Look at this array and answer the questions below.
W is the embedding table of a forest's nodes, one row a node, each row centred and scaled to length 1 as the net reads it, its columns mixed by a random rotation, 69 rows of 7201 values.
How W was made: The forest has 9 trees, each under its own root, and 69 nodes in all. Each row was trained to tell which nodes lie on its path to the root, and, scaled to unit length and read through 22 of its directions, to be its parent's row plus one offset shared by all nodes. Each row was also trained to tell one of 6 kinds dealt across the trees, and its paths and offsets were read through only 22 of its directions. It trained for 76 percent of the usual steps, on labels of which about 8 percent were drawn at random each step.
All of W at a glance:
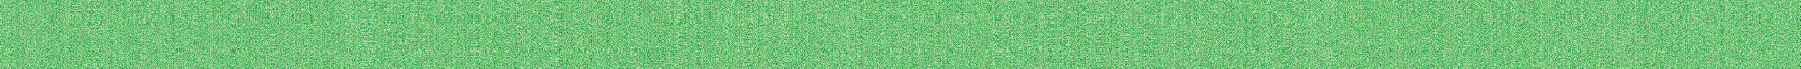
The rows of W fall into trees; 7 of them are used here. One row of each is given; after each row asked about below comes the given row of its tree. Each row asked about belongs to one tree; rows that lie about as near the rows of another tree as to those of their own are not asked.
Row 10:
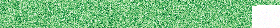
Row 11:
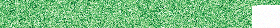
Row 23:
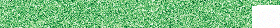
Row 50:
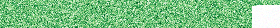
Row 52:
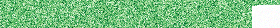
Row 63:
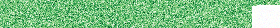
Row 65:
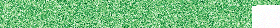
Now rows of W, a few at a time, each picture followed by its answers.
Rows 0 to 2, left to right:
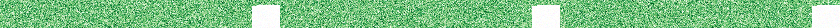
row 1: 52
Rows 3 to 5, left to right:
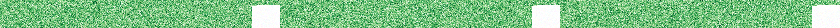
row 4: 11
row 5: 10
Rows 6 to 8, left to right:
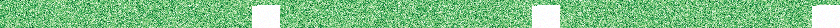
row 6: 50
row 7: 52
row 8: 65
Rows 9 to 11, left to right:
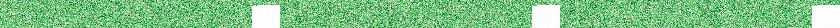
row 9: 63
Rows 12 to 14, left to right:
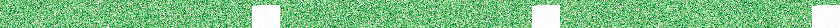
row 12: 11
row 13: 23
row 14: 65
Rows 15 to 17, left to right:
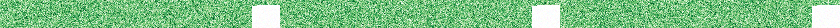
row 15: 23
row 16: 23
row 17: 23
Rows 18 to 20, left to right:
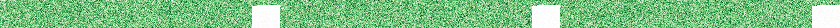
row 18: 23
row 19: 63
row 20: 23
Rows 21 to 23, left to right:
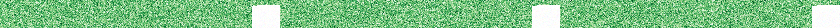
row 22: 23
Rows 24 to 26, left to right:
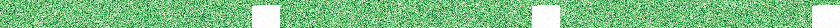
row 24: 11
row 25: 50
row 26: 63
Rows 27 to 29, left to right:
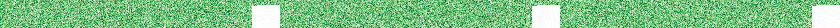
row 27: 52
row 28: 10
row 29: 65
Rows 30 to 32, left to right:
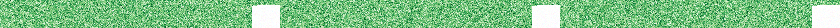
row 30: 63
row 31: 50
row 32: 63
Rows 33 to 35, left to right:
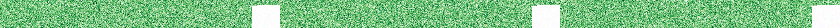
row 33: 23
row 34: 52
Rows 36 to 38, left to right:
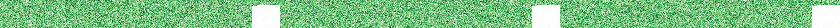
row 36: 63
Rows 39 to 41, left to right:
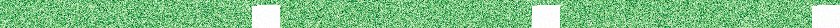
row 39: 52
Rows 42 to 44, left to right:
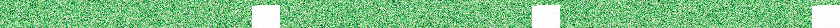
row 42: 11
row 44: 50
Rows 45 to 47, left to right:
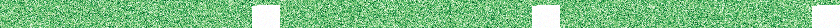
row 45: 63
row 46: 23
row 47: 52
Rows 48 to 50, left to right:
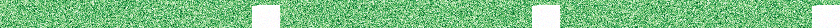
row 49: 63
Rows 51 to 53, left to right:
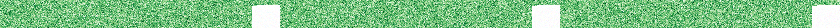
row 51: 11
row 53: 10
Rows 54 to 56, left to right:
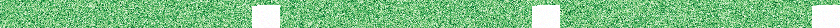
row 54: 52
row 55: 23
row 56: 11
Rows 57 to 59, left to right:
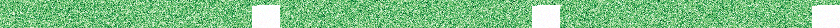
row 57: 63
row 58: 23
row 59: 50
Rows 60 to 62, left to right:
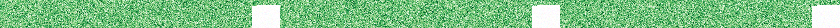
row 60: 10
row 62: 52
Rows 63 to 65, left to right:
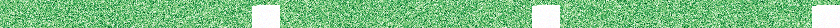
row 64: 63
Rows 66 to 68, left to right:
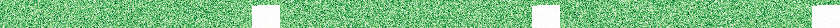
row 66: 52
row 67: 63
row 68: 11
